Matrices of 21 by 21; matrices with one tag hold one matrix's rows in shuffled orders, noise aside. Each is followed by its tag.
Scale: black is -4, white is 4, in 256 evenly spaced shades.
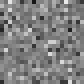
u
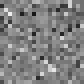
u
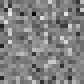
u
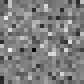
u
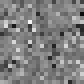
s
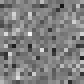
s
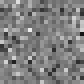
s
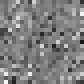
s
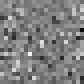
s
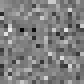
u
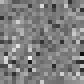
s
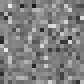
u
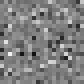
u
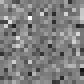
s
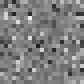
s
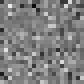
u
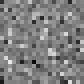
u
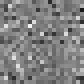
s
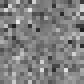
s
